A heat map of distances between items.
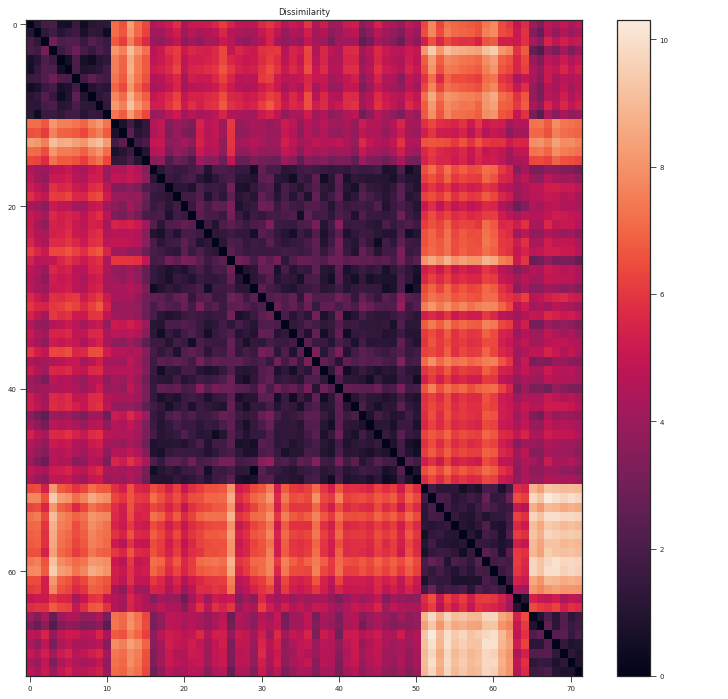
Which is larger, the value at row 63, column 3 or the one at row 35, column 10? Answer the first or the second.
the first
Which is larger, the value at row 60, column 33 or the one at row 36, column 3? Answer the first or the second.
the first
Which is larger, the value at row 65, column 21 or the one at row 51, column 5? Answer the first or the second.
the second
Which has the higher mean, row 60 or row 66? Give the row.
60
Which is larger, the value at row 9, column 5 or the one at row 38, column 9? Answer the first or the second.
the second
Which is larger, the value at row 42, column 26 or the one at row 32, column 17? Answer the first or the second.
the first
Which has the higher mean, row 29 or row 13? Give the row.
13
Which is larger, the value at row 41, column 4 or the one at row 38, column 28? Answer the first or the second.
the first
